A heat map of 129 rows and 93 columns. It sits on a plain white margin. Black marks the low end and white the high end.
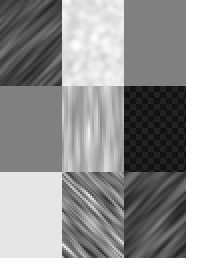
It is made of 3 by 3 panels. Panel 1,1: low, slanting up to the right. Panel 1,2: very high, blotchy, faint in contrast. Panel 1,3: middling, flat. Panel 2,1: middling, flat. Panel 2,2: high, streaked downward. Panel 2,3: very low, checkered, faint in contrast. Panel 3,1: very high, flat. Panel 3,2: middling, slanting down to the right, strong in contrast. Panel 3,3: low, slanting up to the right.
